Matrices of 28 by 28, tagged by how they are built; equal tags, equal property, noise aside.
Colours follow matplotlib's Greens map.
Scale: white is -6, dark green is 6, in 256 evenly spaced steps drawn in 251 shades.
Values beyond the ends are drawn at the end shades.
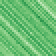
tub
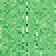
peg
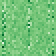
peg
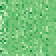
peg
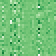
peg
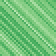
tub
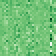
peg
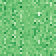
peg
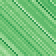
tub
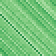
tub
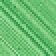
tub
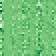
peg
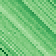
tub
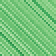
tub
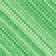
tub
